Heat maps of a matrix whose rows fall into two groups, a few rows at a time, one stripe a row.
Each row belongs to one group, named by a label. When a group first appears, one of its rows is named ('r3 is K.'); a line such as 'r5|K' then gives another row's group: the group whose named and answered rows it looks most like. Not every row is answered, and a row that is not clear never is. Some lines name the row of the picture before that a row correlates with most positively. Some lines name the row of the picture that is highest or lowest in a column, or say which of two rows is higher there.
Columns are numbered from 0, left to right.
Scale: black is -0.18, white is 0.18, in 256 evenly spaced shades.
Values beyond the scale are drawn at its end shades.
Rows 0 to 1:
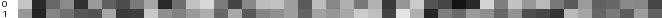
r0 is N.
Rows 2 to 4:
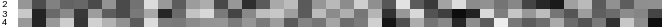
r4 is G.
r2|N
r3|N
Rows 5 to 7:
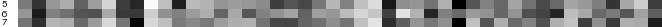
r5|G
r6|N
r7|G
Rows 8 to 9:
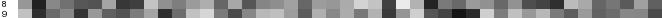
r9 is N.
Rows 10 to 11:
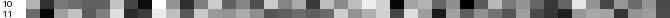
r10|N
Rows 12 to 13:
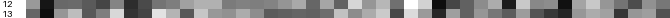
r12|N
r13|G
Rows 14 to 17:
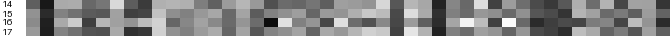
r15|N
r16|G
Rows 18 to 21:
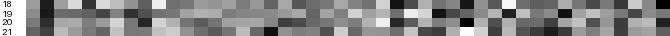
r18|G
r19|N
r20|G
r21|G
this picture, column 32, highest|21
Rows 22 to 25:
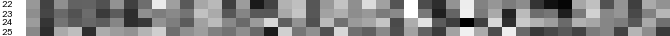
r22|N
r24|N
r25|G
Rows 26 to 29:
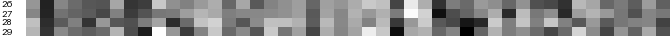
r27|N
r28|N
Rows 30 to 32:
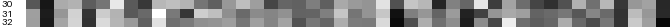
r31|G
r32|G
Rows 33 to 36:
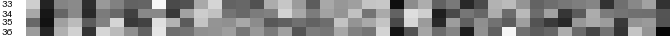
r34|N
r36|G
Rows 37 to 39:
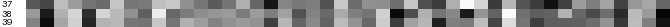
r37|G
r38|G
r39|G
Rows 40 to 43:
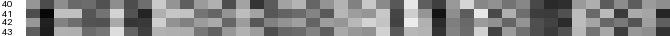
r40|N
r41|G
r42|N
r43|G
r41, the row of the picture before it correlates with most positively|39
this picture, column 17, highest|42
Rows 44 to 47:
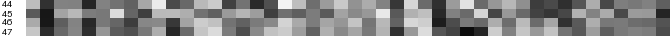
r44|N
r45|G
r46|N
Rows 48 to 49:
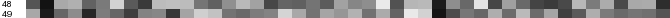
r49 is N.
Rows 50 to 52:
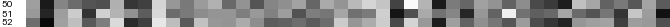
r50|N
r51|G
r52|G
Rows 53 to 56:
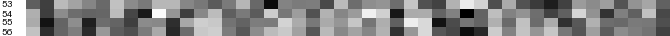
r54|N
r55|N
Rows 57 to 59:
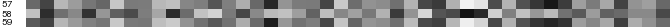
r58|N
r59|G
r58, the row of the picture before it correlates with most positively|56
